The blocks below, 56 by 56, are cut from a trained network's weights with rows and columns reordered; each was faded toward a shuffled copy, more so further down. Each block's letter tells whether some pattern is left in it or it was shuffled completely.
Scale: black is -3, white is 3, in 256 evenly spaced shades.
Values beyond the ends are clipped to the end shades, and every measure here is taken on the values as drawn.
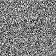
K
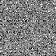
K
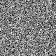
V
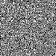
K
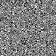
K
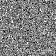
V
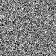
K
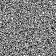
V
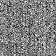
K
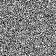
V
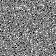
V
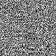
K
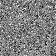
V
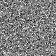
V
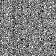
K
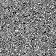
V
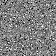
V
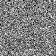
K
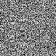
K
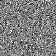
K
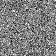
V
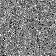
V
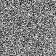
V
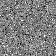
V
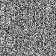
K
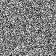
V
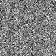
K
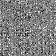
K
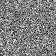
V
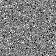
V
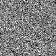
K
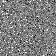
V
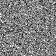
V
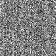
K
